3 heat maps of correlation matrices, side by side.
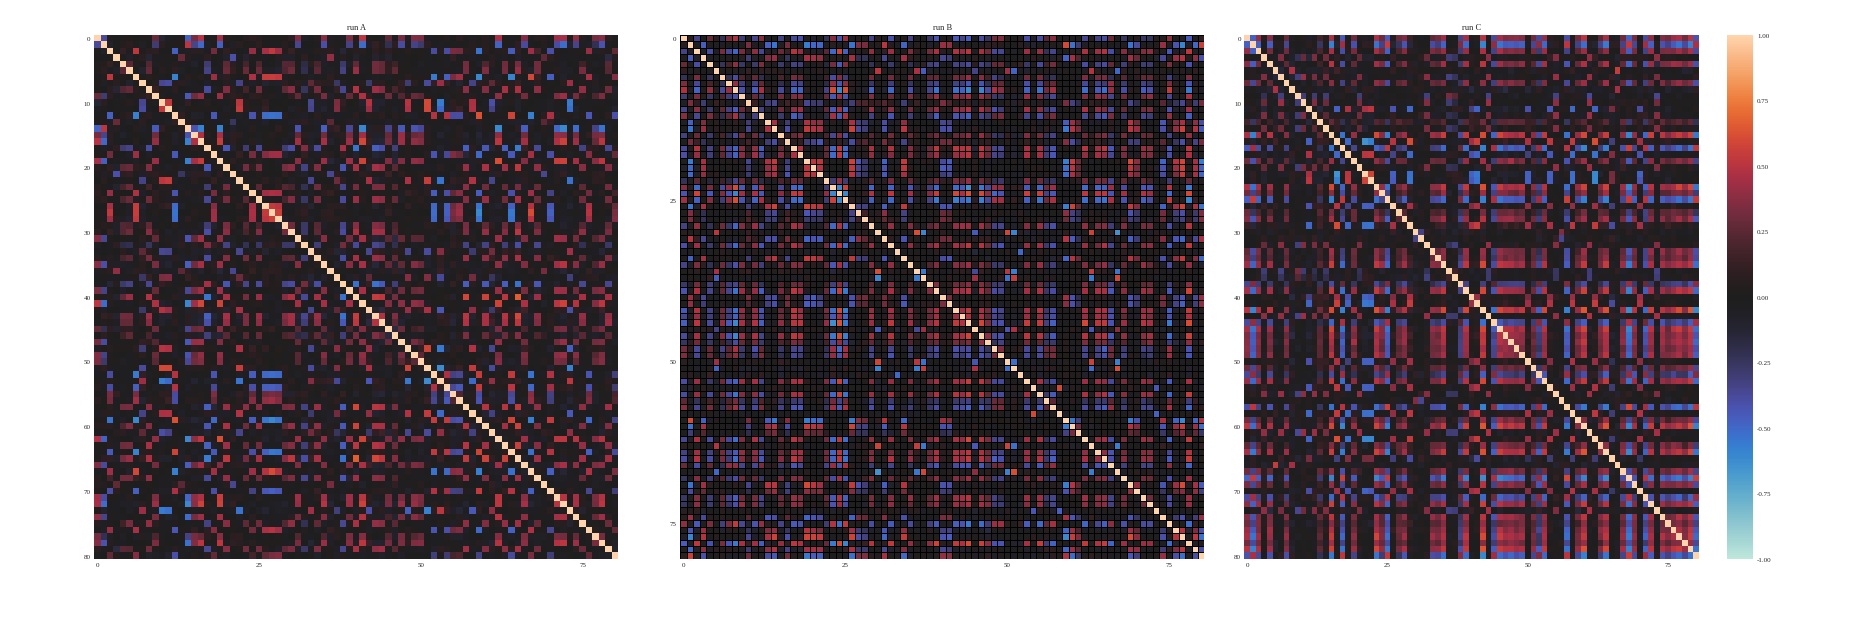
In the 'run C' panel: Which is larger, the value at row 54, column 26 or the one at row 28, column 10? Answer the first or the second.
the first
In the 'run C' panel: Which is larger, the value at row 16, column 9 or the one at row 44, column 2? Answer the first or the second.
the first
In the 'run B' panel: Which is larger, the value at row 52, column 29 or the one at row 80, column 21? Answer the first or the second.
the first
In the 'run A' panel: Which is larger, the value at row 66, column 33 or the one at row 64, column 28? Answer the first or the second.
the first
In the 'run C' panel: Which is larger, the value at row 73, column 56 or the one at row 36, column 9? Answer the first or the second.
the second
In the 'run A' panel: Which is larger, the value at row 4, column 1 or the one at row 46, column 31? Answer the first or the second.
the first
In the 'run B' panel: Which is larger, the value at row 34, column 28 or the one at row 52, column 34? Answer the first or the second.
the second
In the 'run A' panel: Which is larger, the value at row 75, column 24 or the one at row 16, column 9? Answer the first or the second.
the second
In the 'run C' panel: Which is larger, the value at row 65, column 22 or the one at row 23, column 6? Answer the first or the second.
the first
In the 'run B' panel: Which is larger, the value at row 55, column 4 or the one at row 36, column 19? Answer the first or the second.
the second
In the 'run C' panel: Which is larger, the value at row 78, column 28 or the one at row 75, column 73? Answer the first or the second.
the first
